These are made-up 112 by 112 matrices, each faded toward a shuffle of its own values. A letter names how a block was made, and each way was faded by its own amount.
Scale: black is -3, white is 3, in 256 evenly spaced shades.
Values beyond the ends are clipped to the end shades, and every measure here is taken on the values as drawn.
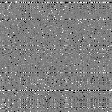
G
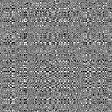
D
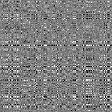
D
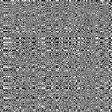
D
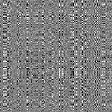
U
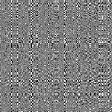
U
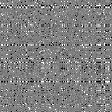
G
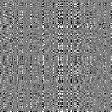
U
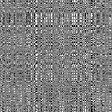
U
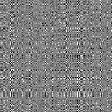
U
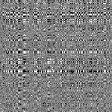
D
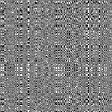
U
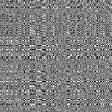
D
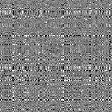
D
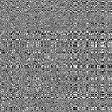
D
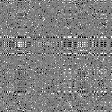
G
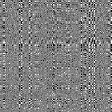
U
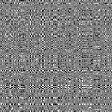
D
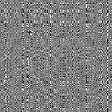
U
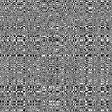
D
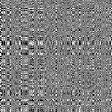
U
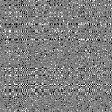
G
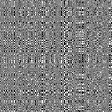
U
